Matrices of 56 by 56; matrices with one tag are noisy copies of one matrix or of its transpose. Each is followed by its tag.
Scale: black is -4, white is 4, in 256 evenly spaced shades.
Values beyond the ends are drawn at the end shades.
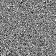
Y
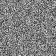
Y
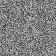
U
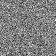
Y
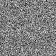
U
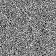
U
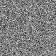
U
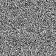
U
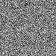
U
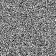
Y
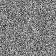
U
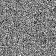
Y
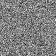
Y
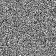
Y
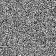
Y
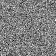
Y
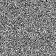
U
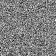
Y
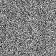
U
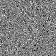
U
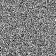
Y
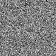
U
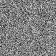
U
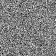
Y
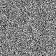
U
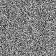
U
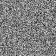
Y
